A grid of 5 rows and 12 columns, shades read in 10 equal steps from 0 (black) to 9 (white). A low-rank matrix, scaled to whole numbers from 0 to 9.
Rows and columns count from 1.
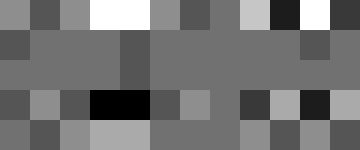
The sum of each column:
19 19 21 23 21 20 20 20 22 18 22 19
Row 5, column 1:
4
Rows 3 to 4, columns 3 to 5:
4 4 3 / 3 0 0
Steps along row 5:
down up up same down same same up down up down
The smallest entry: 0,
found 2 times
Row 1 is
5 3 5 9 9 5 3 4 7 1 9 2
